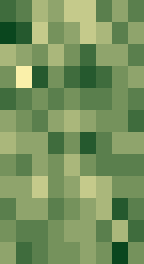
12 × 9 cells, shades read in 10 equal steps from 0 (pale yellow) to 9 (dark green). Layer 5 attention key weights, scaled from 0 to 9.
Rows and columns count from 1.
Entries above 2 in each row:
7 7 9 8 9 9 9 9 7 9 9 9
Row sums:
40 43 41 49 52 43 45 46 34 46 46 50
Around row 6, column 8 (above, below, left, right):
5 4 5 7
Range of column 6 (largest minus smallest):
6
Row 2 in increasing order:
2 2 3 4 4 5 6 8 9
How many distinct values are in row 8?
4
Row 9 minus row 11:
-1 -2 -4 0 0 -2 -3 2 -2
